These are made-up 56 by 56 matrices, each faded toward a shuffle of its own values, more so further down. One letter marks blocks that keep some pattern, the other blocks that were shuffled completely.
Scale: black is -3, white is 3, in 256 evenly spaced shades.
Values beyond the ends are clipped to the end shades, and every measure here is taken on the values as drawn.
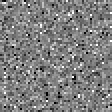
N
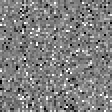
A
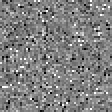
A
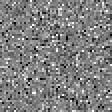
A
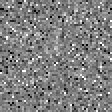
N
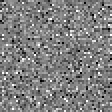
A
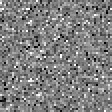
N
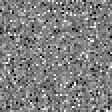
N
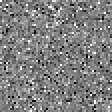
N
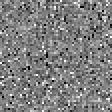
A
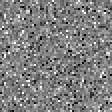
N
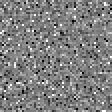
A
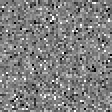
A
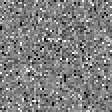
A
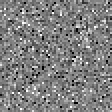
A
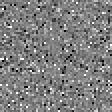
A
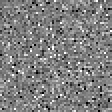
N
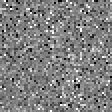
A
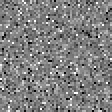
N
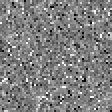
N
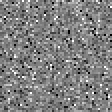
N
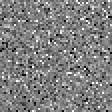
N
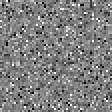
N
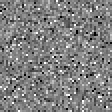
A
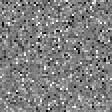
N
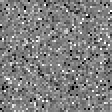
N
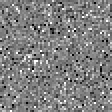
N
